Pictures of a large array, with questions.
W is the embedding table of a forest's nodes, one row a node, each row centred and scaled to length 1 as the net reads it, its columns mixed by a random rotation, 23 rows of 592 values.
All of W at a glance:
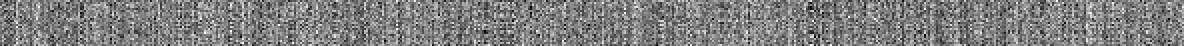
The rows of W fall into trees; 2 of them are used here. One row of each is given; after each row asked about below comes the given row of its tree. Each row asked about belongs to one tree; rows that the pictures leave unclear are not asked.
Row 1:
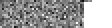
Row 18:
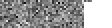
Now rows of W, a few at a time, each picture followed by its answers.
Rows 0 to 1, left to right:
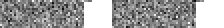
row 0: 18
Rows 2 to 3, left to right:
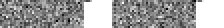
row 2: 1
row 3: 1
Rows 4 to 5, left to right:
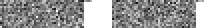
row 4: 1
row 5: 18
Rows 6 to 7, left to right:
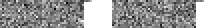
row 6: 1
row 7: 1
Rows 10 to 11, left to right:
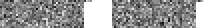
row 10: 18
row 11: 1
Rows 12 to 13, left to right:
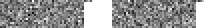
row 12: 18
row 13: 1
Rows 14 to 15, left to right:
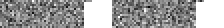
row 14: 18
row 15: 1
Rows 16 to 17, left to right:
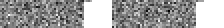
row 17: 18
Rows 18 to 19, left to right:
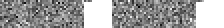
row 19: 1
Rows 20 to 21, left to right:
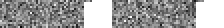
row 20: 18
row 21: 1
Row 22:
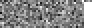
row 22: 18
